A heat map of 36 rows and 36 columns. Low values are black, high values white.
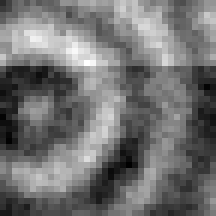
Seam: horizontal, 30% of the way down, the top part higher. Ninth with the lowest average: middle left. Grain: blotchy. Lone odd cells: none. Rings: centred on the middle left.
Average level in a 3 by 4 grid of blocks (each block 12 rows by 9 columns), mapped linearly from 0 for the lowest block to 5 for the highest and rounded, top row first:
4 5 5 4 | 0 3 2 1 | 2 3 2 1
